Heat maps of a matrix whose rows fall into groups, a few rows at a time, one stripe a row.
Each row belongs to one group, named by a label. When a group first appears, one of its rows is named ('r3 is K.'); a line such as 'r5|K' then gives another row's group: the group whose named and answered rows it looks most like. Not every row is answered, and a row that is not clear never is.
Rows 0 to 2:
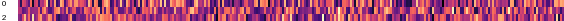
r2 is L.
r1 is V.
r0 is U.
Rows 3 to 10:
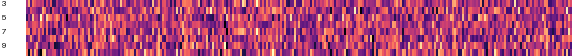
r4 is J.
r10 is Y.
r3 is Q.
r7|Q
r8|U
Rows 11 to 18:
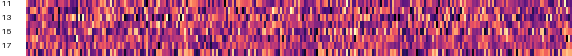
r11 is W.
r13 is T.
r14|J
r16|L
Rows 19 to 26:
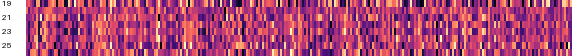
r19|U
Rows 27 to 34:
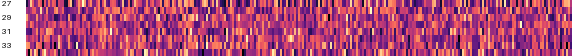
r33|W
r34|Y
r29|W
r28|L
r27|U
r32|W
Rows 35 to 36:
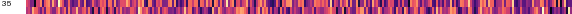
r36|Q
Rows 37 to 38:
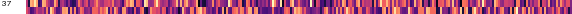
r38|V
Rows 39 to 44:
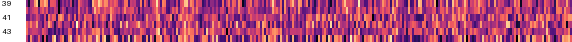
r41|U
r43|J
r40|L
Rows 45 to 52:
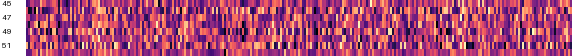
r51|T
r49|U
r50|J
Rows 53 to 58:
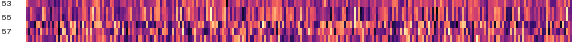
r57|T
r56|T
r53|J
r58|T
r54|J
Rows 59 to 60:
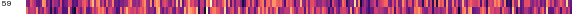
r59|J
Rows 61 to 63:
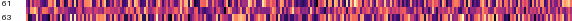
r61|U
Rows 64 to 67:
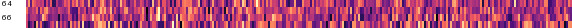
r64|Q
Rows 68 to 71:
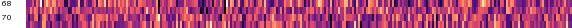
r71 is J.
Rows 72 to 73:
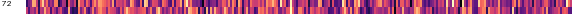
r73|W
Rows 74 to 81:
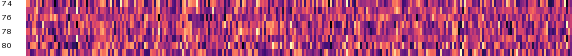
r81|V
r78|Q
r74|W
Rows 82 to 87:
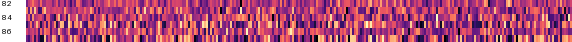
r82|L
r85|U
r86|W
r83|Y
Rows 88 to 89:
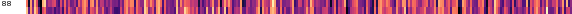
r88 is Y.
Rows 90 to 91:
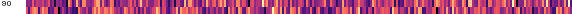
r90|J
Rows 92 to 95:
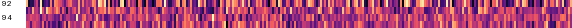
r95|Q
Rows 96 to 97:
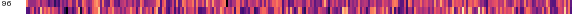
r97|J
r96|J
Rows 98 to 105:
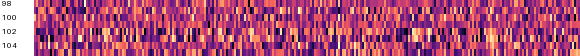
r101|U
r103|T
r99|L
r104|L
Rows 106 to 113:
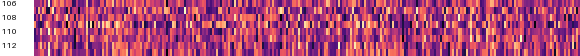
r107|Y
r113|L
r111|J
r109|T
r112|L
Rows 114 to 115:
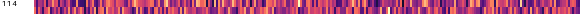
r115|T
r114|W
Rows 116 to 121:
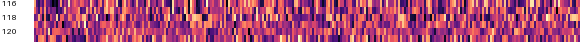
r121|L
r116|T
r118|U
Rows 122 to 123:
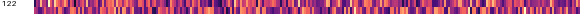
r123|V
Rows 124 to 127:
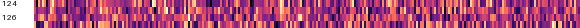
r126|L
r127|T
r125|J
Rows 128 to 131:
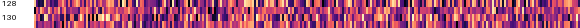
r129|Q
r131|T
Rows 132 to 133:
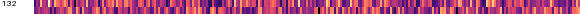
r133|U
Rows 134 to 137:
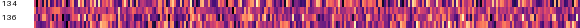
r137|J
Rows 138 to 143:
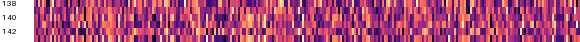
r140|Q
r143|Q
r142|W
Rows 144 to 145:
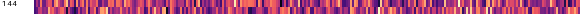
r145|J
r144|Q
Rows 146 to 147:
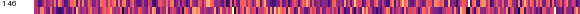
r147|Q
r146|V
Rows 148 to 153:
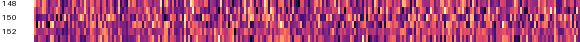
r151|Y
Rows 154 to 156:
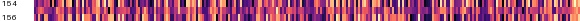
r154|U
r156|U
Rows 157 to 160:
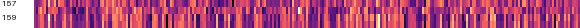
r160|L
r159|L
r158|L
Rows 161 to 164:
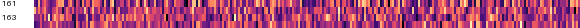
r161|U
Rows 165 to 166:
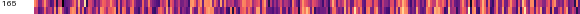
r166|V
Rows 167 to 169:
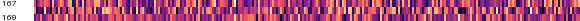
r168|T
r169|Q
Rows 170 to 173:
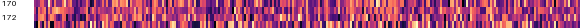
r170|L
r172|L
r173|T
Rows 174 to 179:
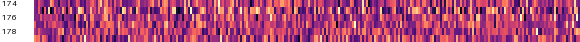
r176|J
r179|Y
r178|U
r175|T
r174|J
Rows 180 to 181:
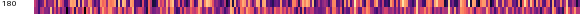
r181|Q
